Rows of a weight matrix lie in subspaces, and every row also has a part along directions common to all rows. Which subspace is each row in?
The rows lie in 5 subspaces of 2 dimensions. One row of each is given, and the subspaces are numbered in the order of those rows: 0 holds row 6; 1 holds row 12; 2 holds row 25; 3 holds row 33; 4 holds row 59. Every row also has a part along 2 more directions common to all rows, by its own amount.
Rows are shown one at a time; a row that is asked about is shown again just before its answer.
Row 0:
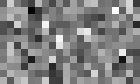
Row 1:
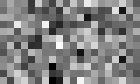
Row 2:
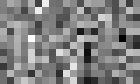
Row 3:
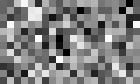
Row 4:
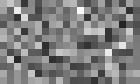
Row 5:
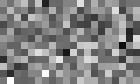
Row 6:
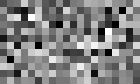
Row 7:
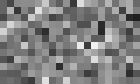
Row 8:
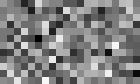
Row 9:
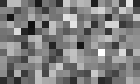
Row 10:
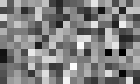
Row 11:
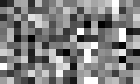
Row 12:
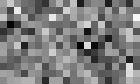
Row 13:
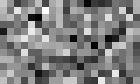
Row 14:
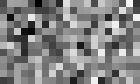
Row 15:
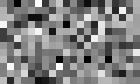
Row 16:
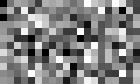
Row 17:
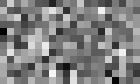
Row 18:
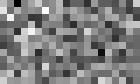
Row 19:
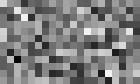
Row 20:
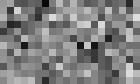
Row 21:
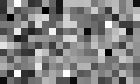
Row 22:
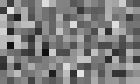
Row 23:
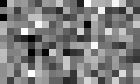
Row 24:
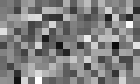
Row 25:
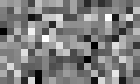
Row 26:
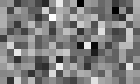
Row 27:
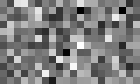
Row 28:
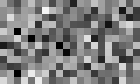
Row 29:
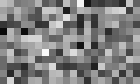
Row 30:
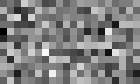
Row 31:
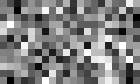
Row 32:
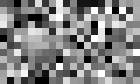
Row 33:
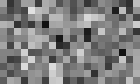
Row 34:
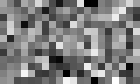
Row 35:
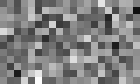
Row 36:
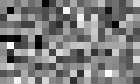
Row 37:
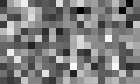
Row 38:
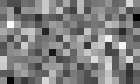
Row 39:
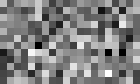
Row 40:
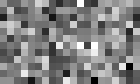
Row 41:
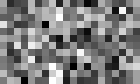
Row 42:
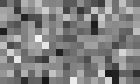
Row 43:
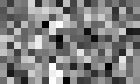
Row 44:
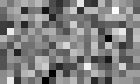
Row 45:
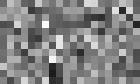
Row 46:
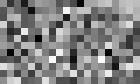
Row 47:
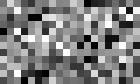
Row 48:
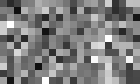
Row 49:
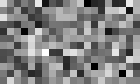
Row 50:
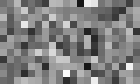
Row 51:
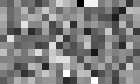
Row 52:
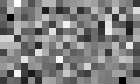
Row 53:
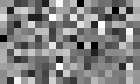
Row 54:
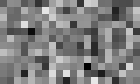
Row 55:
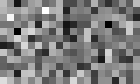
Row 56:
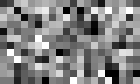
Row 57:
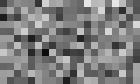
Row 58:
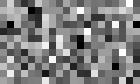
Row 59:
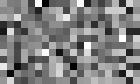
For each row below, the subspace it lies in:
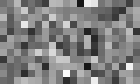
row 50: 1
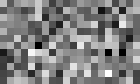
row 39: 4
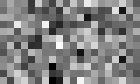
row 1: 3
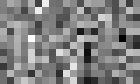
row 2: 4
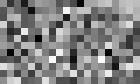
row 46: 3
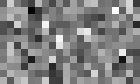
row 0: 3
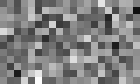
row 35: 2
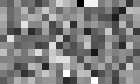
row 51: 1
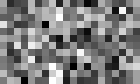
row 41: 3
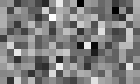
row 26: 1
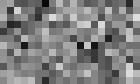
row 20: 1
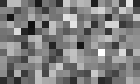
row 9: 2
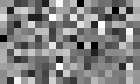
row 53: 1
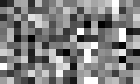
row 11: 4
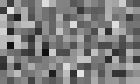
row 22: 0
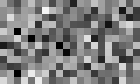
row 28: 2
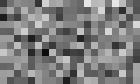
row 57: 4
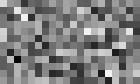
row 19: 0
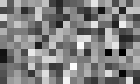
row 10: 4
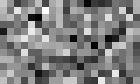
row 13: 2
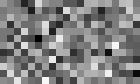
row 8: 3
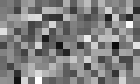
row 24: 2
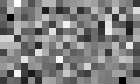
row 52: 2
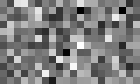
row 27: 3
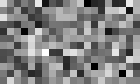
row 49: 4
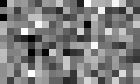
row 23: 4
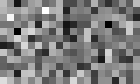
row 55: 2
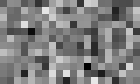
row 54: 1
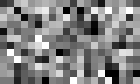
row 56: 0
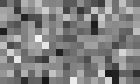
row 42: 0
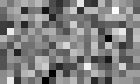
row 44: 1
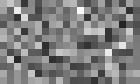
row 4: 0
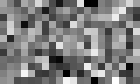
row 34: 1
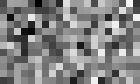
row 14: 2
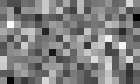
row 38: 1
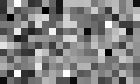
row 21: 2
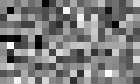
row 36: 0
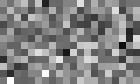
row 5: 4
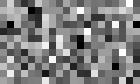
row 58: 3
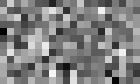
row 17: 0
